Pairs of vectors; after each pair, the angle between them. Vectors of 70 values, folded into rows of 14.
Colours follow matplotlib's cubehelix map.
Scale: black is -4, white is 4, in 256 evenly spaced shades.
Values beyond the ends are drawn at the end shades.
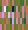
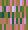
nearly opposite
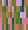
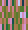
nearly parallel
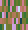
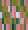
partly opposed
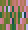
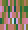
partly opposed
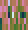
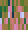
nearly opposite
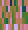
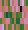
partly opposed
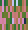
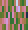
orthogonal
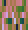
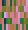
partly aligned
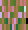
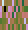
orthogonal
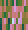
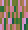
partly opposed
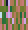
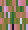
orthogonal
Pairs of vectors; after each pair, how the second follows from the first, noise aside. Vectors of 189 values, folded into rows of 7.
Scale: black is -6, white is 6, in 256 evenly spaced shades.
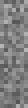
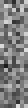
scaled up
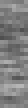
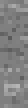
partly zeroed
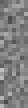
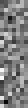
scaled up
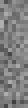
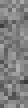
shuffled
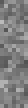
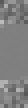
partly zeroed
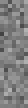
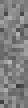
shuffled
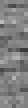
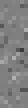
partly zeroed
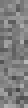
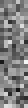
scaled up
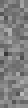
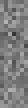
shuffled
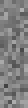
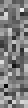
scaled up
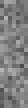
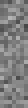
shuffled
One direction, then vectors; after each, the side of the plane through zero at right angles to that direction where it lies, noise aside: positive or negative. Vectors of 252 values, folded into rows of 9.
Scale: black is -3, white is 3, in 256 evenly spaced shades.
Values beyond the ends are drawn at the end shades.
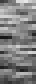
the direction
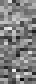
positive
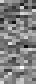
negative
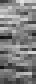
positive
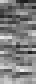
negative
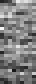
positive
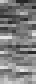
negative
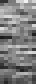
positive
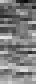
negative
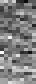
negative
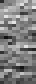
positive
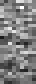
positive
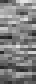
positive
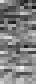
negative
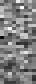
positive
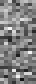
positive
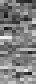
negative
